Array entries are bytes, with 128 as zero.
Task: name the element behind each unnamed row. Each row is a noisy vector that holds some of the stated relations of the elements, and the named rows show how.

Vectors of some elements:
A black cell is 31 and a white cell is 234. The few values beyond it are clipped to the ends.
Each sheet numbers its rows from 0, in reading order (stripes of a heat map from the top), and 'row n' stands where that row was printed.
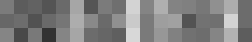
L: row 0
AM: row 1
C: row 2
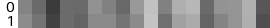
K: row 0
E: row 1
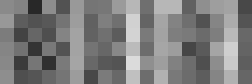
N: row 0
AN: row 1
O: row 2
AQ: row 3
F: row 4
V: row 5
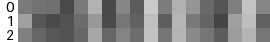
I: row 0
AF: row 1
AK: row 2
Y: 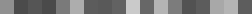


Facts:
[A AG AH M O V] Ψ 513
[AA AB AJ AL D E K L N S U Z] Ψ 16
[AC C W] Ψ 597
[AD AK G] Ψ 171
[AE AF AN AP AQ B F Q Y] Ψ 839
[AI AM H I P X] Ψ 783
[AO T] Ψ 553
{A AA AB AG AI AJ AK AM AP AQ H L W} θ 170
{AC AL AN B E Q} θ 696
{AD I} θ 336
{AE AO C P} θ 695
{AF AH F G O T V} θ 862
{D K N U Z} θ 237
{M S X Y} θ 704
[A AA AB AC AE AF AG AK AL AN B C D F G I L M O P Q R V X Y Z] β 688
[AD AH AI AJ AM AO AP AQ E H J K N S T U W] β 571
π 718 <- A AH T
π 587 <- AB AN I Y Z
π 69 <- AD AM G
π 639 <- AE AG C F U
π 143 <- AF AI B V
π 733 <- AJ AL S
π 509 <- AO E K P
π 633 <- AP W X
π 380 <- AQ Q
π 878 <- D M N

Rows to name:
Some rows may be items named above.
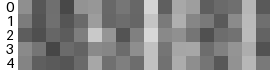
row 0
P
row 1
G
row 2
AH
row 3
E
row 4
AK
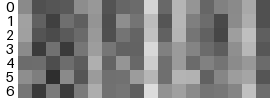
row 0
M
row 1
B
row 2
AF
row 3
AE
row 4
AL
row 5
N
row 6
AG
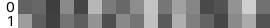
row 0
AP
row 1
B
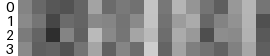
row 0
AK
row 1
E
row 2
J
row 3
AC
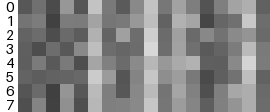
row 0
S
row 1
AI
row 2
AL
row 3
X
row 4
AD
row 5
T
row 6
S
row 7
AJ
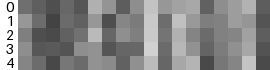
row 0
U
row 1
D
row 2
R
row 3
M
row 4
AO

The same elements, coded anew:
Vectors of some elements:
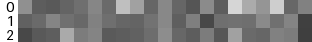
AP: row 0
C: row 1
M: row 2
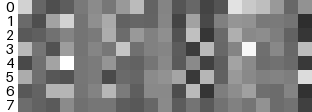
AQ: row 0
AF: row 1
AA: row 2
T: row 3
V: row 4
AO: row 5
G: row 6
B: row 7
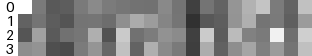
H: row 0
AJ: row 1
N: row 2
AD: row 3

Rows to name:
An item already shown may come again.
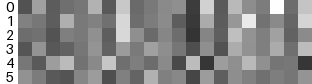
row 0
N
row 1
AH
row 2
W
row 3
K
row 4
F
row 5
E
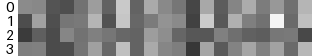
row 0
AD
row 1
N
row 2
AL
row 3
AD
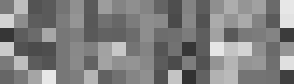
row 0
U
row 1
J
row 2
M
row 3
AQ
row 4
U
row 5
O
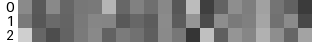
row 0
AK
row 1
AE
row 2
AI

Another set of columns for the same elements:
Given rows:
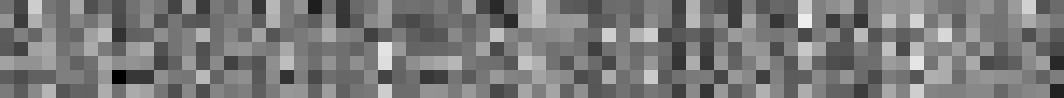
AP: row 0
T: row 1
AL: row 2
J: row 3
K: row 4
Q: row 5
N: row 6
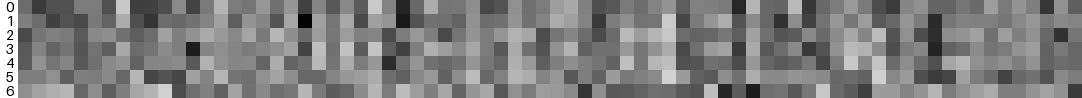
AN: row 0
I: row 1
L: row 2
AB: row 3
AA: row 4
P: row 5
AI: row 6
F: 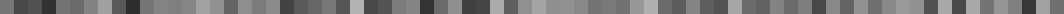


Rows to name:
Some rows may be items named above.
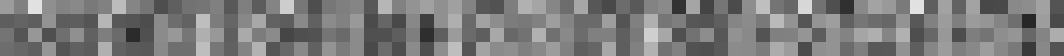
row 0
AO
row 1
M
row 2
AE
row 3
M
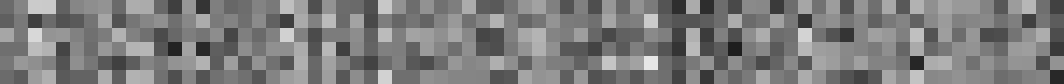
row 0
AJ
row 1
D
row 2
AO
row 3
W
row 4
AK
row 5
N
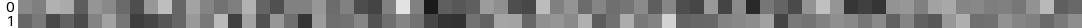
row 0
AD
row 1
O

